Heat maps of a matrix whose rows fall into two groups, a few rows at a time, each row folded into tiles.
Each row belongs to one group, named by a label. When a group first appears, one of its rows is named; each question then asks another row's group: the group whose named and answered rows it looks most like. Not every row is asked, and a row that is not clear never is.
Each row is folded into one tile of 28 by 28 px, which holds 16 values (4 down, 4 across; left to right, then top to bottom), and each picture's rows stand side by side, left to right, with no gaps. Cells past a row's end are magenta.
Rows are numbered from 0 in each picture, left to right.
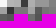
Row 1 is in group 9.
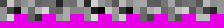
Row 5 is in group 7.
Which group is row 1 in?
7
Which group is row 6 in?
7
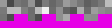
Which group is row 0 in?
7
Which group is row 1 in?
7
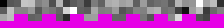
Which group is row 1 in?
9
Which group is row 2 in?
7
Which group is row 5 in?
7
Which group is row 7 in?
9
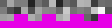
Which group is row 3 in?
7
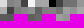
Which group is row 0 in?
9
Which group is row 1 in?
9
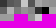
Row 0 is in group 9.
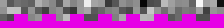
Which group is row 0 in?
7
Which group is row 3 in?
9
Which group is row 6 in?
9
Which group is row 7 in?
9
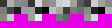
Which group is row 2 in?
9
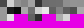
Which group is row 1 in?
7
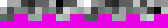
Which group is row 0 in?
9
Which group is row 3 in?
9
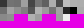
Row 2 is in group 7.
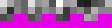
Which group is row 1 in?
9
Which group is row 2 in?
9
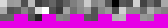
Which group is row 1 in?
7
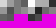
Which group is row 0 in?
9
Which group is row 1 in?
9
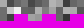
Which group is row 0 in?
7
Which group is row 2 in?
7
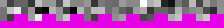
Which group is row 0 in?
7
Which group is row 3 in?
7
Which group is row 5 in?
9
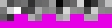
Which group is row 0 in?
7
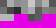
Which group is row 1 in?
9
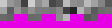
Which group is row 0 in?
9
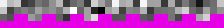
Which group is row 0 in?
9
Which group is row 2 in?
7
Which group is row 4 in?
9
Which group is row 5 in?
9
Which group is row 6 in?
7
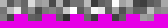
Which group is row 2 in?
7
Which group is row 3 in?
7
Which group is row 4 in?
9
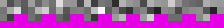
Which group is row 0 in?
7
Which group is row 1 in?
7
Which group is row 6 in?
9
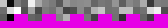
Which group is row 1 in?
9
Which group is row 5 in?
7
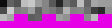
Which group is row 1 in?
9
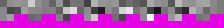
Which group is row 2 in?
7
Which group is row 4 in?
7
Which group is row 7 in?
9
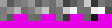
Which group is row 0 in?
7
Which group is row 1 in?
7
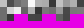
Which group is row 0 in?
7
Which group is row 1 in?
9
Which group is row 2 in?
9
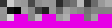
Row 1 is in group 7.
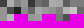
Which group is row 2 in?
7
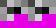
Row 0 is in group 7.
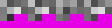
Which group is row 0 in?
7
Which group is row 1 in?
7
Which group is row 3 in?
7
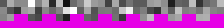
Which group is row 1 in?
9
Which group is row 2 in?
7
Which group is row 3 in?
9
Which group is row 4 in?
7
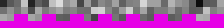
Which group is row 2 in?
9
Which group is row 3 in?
7
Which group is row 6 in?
9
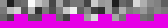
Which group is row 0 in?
7
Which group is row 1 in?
9
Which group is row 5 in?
9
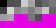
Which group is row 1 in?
7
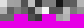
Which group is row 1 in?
7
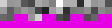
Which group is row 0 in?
9
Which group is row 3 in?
9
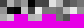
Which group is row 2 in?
7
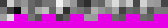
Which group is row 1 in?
7
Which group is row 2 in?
9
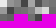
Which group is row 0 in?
9
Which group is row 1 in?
7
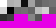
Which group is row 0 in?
9
